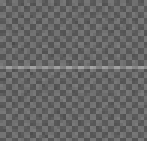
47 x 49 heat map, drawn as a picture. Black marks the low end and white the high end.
Row 23 stands out from the rest. The halves do not mirror each other. The field is checkered. Overall the values sit about 40% of the way up the scale.
